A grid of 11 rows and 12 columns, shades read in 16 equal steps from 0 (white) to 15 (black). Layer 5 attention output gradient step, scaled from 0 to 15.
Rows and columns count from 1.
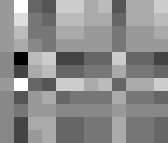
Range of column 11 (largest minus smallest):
4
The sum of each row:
63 66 73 76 101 91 62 91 82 92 93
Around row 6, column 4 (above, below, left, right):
3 10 5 9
